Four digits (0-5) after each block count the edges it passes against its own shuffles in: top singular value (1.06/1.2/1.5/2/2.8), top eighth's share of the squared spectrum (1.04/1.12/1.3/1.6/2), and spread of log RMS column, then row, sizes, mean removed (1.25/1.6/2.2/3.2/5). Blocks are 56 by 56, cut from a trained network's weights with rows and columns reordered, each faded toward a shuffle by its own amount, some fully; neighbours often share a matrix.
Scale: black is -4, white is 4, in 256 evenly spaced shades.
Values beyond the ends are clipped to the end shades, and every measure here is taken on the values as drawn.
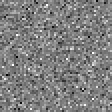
0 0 0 0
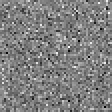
0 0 0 0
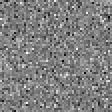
2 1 1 0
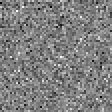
1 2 0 0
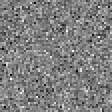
0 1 0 0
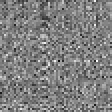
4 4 2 2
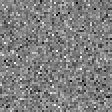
0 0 0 0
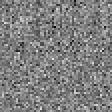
3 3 1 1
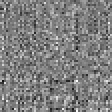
4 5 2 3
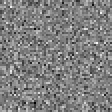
3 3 1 2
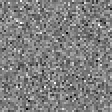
1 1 0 0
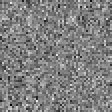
3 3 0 1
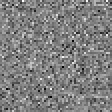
3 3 1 1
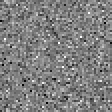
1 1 0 0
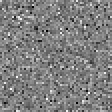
2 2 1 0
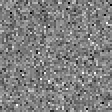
1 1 0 0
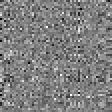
4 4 2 3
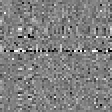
4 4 2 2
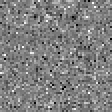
2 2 0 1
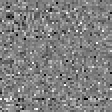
3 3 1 1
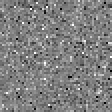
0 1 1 0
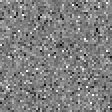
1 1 0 0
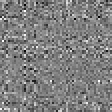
4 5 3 3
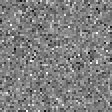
1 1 0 0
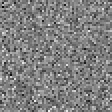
2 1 0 0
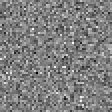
3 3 1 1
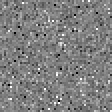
0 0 0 0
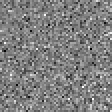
2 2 0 0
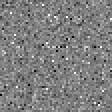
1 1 0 0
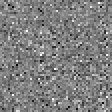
3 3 2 1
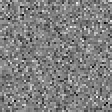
0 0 0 0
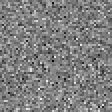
0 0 0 0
